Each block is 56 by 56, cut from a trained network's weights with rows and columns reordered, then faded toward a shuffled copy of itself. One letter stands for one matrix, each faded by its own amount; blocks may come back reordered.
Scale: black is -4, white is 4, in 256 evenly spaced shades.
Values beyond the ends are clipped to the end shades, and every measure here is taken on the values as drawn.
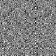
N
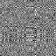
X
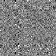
N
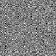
N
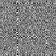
X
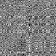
X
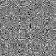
N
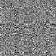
N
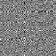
X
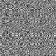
X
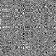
N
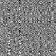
N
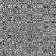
N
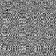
X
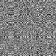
X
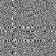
X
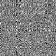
N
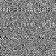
X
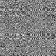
X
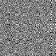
N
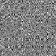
N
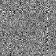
N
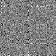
N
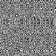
N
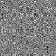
N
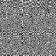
X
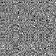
N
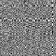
X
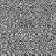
N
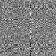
X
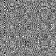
N
